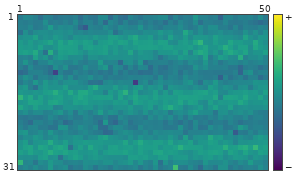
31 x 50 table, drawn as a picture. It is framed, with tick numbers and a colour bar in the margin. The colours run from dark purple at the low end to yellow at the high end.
The values follow a bell shape. Overall the values sit about 50% of the way up the scale. No row or column stands out. Horizontal stripes repeat 3 times down the table. No seam splits the table.
